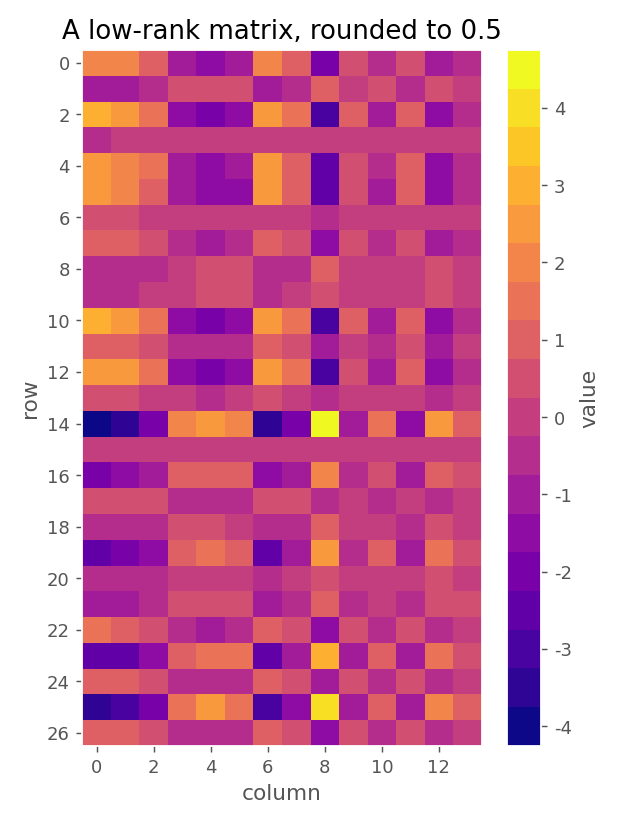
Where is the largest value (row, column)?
14 8
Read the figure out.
Title: A low-rank matrix, rounded to 0.5
x-axis: column, ticks 0 2 4 6 8 10 12
y-axis: row, ticks 0 2 4 6 8 10 12 14 16 18 20 22 24 26 (0 at the top)
Colour bar: value, ticks -4 -3 -2 -1 0 1 2 3 4
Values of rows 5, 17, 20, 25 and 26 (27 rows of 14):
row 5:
2.5 2 1 -1 -1.5 -1.5 2.5 1 -2.5 0.5 -1 1 -1.5 -0.5
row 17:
0.5 0.5 0.5 -0.5 -0.5 -0.5 0.5 0.5 -0.5 0 -0.5 0 -0.5 0
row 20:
-0.5 -0.5 -0.5 0 0 0 -0.5 0 0.5 0 0 0 0.5 0
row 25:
-3.5 -3 -2 1.5 2.5 1.5 -3 -1.5 4 -1 1 -1 2 1
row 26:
1 1 0.5 -0.5 -0.5 -0.5 1 0.5 -1.5 0.5 -0.5 0.5 -0.5 0
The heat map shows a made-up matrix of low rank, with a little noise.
